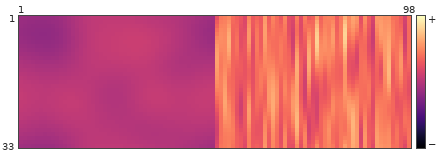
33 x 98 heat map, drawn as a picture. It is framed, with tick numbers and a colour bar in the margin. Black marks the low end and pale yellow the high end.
It is made of 1 by 2 panels. Panel 1,1: middling, smooth, faint in contrast. Panel 1,2: high, streaked downward.
